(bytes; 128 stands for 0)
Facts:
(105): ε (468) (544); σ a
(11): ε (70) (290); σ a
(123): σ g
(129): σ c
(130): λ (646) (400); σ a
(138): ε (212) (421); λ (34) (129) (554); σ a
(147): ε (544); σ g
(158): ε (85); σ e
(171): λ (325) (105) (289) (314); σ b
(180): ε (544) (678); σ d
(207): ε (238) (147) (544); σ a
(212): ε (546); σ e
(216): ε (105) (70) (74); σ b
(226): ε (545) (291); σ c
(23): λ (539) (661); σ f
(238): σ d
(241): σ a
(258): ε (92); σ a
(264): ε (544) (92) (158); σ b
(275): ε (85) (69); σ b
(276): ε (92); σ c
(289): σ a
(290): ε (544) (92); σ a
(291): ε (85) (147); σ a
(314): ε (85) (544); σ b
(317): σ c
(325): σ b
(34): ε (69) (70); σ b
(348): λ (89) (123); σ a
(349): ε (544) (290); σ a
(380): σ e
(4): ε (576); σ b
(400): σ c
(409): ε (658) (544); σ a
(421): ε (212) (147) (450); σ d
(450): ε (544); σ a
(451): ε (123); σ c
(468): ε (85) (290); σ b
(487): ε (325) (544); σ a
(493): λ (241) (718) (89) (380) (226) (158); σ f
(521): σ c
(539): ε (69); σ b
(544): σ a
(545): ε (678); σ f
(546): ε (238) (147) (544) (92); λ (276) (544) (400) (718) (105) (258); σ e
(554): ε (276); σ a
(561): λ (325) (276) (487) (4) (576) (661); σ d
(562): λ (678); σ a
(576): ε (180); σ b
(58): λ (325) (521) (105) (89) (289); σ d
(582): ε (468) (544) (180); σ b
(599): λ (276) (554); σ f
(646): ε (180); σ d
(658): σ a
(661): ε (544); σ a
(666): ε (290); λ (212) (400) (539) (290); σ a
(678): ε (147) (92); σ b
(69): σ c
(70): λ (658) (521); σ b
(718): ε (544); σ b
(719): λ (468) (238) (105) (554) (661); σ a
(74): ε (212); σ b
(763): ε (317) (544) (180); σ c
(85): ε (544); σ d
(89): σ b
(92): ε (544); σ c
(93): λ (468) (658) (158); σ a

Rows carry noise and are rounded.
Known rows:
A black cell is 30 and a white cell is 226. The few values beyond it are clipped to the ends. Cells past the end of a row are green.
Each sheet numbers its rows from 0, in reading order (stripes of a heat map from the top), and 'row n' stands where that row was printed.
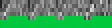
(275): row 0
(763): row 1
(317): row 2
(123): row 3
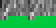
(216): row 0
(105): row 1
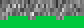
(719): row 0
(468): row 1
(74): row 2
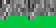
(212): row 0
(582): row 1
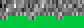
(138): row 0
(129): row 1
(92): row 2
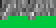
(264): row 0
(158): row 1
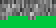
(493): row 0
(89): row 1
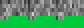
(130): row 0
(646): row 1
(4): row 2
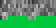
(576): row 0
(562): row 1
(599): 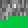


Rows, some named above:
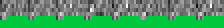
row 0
(314)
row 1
(646)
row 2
(276)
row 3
(451)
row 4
(554)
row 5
(658)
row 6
(646)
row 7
(554)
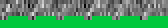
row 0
(123)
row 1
(34)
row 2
(348)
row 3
(34)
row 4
(400)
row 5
(487)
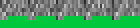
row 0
(238)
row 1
(85)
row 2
(718)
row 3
(661)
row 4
(258)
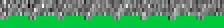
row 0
(544)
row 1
(138)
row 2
(85)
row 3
(718)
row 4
(599)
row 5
(325)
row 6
(546)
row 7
(348)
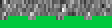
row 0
(290)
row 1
(521)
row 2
(451)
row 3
(678)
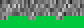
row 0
(23)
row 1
(147)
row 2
(70)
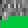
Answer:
(487)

